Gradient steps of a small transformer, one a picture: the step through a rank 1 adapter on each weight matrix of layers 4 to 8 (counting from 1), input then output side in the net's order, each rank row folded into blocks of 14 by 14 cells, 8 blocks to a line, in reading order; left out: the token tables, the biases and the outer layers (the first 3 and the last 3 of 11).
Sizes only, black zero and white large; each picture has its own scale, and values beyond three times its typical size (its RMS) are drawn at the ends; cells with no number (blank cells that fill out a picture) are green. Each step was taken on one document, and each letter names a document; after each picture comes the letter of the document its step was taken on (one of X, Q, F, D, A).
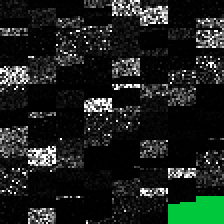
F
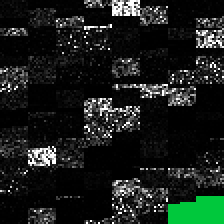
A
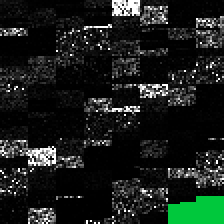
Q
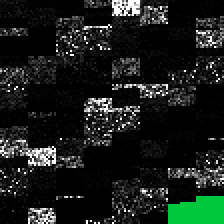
Q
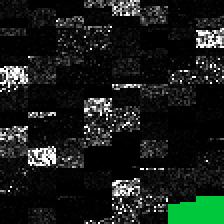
A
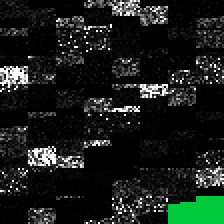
A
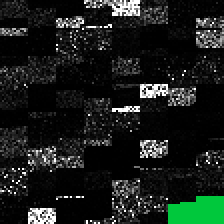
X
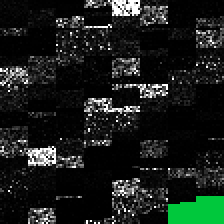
Q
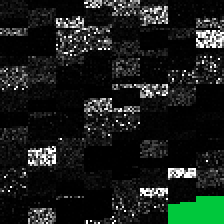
X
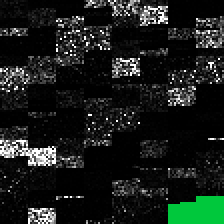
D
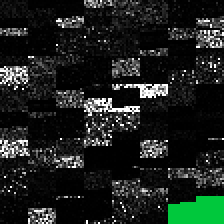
F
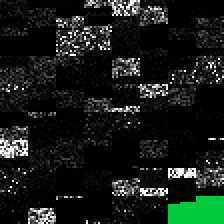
Q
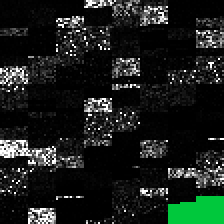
D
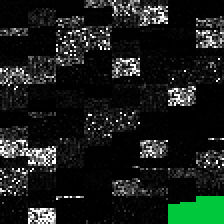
D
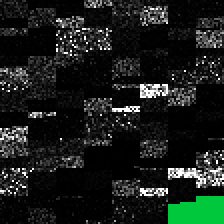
F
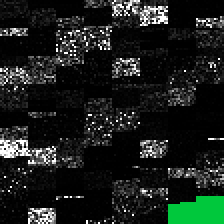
D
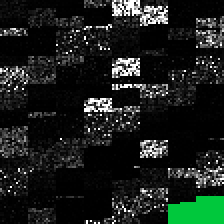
Q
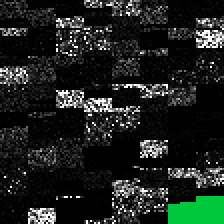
F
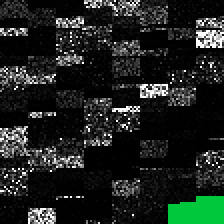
X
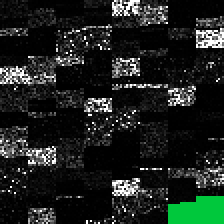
D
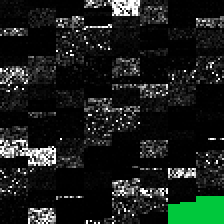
Q
